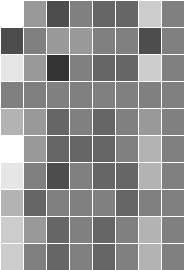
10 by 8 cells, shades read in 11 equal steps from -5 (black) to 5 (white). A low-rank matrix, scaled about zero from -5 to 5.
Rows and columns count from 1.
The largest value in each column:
5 1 1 1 0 0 3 0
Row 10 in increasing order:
-1 -1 0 0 0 0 2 3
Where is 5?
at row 1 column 1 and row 6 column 1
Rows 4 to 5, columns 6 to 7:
0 0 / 0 1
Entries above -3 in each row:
8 8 7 8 8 8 8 8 8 8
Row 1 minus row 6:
0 0 -1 1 0 -1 1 0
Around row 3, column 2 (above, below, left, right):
0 0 4 -3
